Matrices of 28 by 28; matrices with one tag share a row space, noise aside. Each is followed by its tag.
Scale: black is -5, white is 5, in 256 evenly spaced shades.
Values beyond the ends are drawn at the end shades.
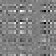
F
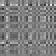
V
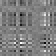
F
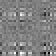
F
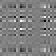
F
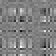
F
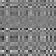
V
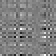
F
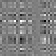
F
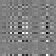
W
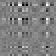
W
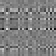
V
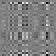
W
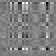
W
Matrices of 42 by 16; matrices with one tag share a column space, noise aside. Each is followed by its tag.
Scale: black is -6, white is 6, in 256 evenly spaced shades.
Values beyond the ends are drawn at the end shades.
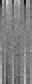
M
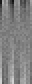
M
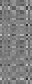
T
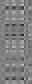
T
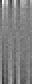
M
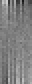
M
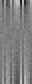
M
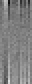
M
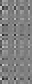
T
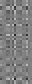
T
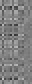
T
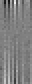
M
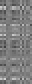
T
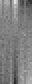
M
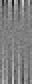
M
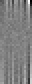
M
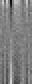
M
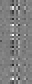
T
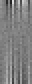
M
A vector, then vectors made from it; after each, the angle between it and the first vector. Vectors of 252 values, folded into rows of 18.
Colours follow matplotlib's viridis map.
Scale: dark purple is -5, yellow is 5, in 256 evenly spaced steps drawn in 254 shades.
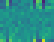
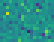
orthogonal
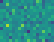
partly aligned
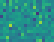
partly opposed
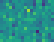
partly aligned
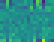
nearly parallel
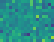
partly aligned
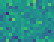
partly opposed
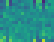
nearly parallel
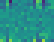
nearly parallel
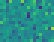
partly opposed
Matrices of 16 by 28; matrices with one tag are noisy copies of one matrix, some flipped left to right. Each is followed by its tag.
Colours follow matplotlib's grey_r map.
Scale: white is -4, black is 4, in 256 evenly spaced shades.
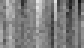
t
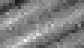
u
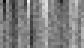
t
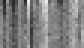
t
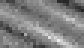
u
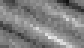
u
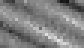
u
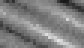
u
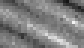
u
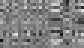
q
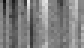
t
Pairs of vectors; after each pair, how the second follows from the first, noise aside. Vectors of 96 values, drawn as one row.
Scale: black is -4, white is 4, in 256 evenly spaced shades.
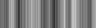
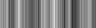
negated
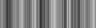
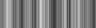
negated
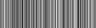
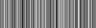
sign-scrambled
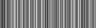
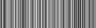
sign-scrambled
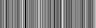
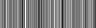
negated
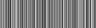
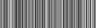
sign-scrambled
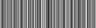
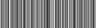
reversed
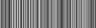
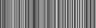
reversed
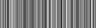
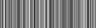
reversed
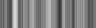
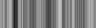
negated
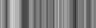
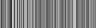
sign-scrambled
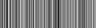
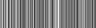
negated
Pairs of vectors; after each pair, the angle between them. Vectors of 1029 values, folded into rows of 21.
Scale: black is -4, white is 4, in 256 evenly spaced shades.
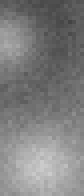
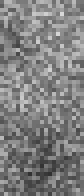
partly opposed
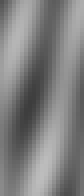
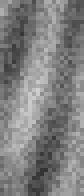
nearly opposite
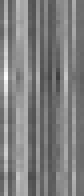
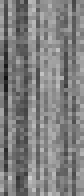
nearly opposite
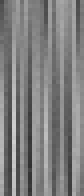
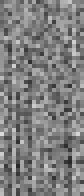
partly aligned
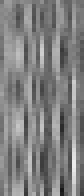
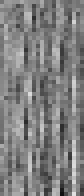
nearly parallel
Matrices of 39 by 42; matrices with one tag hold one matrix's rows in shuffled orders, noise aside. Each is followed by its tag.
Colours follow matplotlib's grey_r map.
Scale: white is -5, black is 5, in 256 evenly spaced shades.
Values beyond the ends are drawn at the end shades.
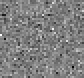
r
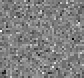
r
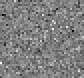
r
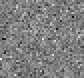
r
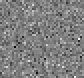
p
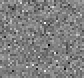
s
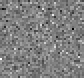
r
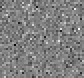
p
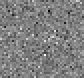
s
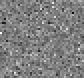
r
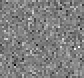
p
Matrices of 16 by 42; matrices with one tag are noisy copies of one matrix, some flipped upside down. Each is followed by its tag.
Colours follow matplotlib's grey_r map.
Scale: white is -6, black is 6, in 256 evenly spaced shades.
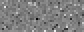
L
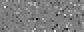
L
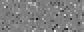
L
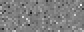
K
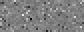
K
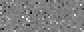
K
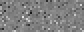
K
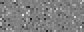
K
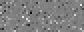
K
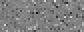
L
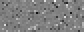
L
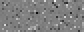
L
